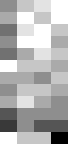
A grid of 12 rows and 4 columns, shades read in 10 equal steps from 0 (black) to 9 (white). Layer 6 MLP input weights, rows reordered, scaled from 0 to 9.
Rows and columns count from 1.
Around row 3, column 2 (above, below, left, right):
9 9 4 9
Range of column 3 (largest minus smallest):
6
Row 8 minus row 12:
-4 0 0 6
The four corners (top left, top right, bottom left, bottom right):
5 9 9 0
